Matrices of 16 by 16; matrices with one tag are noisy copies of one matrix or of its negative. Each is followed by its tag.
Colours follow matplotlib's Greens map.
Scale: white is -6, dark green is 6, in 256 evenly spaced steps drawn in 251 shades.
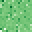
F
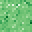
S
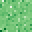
F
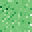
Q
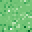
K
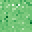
S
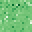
S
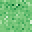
S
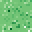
K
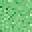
Q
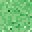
K
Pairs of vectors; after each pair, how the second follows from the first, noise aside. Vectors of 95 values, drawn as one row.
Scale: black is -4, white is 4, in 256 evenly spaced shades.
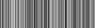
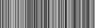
copied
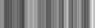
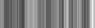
copied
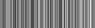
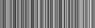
copied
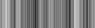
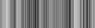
copied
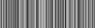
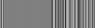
partly zeroed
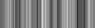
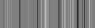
partly zeroed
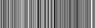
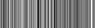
copied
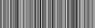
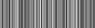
negated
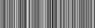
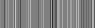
partly zeroed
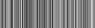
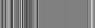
partly zeroed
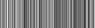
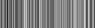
negated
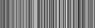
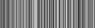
copied
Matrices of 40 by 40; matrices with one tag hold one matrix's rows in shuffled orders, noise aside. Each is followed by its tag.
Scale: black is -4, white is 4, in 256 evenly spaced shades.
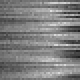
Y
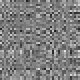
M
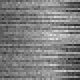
Y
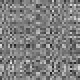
M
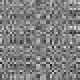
M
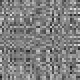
M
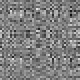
M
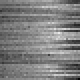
Y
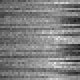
Y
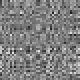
M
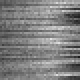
Y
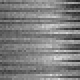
Y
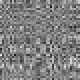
M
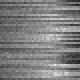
Y
